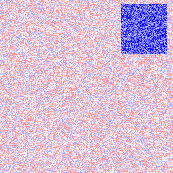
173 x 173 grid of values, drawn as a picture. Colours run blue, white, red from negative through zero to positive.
The ninth with the lowest average is the top right. The halves do not mirror each other. There are no regular stripes. An odd patch, lower than its surroundings, sits in the top right.
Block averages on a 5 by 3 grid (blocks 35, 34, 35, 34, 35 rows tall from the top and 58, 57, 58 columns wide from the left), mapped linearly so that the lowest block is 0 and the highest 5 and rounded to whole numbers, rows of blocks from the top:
550
552
555
555
555
